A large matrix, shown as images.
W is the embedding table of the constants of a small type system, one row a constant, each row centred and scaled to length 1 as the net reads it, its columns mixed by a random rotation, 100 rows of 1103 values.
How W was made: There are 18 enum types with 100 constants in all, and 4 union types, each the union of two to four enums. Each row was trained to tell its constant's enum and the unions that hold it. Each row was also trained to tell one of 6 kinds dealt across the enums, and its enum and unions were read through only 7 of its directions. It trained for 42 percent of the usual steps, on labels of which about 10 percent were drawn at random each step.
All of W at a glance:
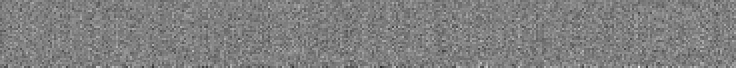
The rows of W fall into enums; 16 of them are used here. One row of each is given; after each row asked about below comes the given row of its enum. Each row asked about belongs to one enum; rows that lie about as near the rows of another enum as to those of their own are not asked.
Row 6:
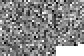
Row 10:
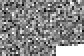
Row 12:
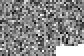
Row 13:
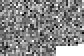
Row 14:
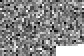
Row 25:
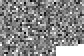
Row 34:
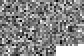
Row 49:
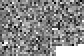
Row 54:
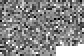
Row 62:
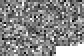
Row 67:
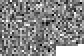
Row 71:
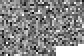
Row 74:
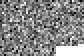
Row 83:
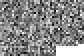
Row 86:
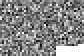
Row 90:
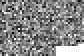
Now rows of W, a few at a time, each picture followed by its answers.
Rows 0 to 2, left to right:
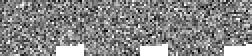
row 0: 54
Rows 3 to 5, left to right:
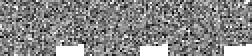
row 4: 71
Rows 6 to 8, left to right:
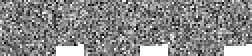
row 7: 34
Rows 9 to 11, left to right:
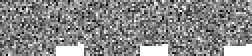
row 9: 74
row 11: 25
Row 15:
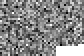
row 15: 34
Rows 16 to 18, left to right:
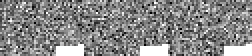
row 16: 54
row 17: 34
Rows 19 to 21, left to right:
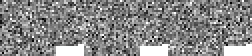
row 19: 49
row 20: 83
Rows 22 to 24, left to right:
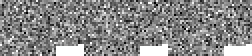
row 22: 25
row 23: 49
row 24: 12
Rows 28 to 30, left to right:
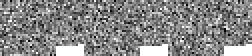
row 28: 54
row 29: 25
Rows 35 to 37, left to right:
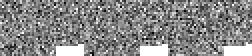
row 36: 86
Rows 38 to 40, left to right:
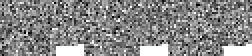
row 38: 90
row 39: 90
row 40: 49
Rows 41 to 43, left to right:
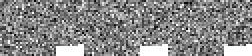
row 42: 14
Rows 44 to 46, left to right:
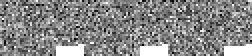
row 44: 83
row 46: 25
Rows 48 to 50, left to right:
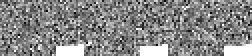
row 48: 62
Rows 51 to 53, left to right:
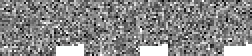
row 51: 62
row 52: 90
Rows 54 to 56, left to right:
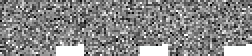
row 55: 49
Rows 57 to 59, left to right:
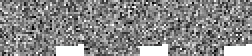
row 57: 90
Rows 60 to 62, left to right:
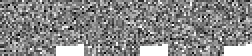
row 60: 14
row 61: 62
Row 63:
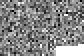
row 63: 74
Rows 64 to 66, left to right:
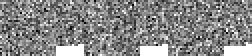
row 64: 34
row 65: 90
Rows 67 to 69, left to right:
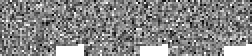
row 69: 74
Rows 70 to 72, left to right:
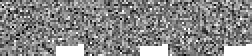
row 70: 14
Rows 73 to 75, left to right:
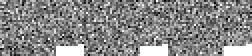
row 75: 74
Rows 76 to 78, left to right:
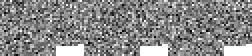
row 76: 10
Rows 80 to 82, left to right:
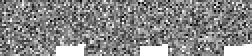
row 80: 54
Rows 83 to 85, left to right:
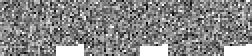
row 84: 71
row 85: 10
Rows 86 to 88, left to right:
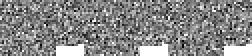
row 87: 74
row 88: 86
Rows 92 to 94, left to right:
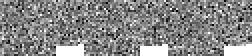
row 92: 10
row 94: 14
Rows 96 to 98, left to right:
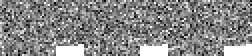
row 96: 83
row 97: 14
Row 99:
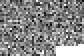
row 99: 12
